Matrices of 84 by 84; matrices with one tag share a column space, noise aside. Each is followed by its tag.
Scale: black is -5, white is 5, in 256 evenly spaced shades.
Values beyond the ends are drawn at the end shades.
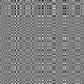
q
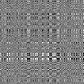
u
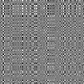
q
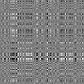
u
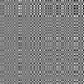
q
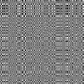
q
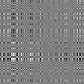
u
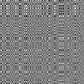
q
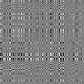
u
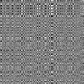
q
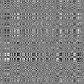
u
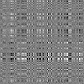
u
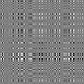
u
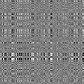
u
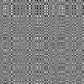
q
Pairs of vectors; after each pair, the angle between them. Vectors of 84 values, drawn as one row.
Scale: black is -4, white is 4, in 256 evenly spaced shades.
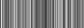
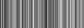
partly aligned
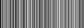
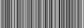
partly opposed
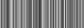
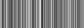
partly opposed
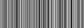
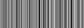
nearly parallel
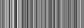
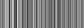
nearly parallel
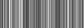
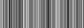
nearly opposite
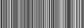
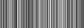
partly aligned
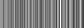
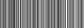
orthogonal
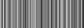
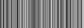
nearly opposite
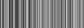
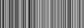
nearly parallel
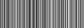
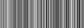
partly opposed
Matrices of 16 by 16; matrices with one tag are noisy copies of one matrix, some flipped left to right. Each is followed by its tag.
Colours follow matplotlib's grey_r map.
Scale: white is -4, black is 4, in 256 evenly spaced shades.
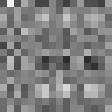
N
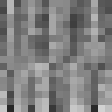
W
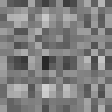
N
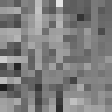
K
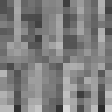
W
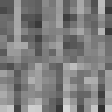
W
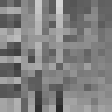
K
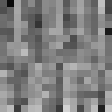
W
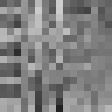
K
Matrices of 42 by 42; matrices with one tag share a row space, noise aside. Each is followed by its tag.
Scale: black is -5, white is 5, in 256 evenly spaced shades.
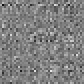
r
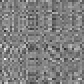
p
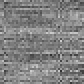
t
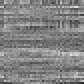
t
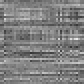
t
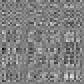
r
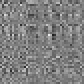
p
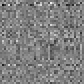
r
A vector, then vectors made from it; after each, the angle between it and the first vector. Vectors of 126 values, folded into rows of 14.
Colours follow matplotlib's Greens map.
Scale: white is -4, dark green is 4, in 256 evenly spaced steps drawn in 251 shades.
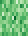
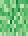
partly opposed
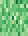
nearly opposite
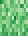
nearly parallel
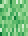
partly aligned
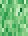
orthogonal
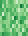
nearly parallel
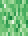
partly opposed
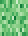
nearly parallel
